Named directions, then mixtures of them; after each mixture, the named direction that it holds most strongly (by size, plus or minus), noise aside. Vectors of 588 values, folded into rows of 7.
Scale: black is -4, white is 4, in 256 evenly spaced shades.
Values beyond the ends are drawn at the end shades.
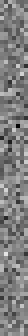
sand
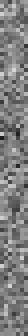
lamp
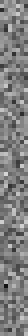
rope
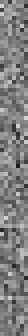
rope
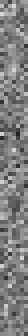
lamp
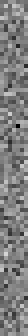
sand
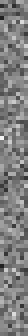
sand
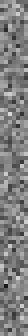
rope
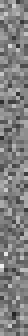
sand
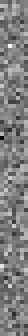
lamp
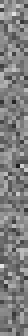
rope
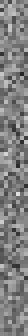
rope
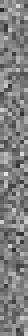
rope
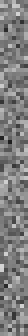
sand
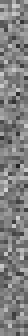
lamp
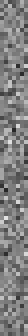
sand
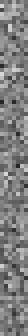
rope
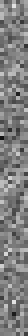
lamp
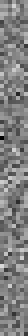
lamp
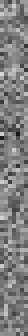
lamp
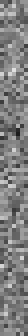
lamp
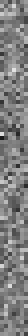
lamp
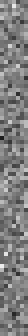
sand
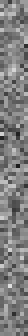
lamp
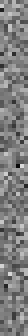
rope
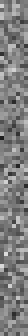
lamp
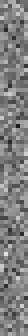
sand
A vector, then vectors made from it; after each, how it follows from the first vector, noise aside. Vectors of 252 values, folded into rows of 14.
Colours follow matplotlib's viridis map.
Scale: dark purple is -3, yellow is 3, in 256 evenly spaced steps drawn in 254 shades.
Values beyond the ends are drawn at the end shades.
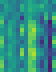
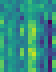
copied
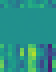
partly zeroed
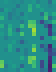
partly zeroed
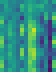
copied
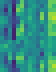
wrapped around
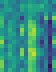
copied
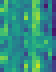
wrapped around
